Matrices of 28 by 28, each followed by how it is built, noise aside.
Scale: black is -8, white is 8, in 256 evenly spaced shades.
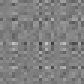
low rank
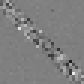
banded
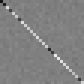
diagonal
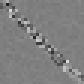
banded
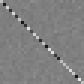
diagonal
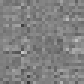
low rank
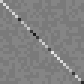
diagonal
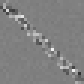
banded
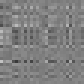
low rank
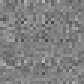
low rank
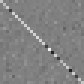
diagonal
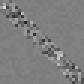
banded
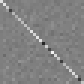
diagonal
